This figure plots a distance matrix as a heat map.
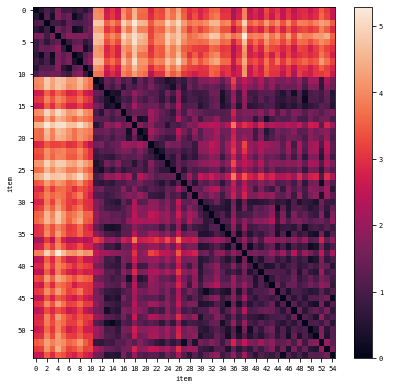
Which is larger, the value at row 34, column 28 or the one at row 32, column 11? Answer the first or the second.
the second
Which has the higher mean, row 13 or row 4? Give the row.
4
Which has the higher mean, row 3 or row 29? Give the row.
3
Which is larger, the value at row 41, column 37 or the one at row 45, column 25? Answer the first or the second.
the second
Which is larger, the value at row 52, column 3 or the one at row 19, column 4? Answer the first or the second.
the second
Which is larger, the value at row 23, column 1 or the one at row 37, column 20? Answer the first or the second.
the first
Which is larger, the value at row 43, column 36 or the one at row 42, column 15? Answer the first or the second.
the first
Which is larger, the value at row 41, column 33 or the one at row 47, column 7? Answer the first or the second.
the second
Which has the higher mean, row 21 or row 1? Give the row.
1
